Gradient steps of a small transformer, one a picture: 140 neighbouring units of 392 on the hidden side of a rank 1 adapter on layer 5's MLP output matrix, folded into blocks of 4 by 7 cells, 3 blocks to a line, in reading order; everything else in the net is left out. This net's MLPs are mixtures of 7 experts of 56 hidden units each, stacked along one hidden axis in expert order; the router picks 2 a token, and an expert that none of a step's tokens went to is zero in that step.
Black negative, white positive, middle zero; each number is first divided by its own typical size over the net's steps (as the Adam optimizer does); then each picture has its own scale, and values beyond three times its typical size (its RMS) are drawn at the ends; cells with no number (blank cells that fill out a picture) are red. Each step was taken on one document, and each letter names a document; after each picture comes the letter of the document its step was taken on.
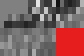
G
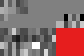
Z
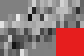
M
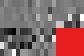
Z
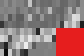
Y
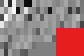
Y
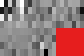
Z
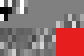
Z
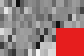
Z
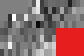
G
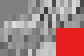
G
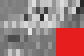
M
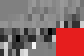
M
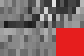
G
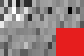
Y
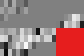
Y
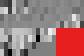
M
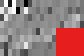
Y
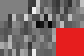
G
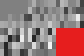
M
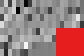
Y
